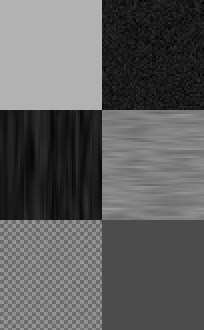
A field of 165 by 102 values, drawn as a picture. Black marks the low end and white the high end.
It is made of 3 by 2 panels. Panel 1,1: high, flat. Panel 1,2: very low, fine-grained, faint in contrast. Panel 2,1: very low, streaked downward, faint in contrast. Panel 2,2: middling, streaked across, faint in contrast. Panel 3,1: middling, checkered. Panel 3,2: low, flat.
